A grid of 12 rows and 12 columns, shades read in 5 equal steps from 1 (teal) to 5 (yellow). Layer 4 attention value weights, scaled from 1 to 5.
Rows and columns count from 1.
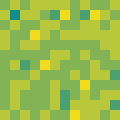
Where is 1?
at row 2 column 2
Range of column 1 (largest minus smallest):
1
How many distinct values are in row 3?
2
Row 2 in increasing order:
1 2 2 3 3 3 4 4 4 4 5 5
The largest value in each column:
4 4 4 5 5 4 5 5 5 5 4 4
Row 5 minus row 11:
1 -1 1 1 0 -1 1 -1 -1 -1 0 2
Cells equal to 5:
6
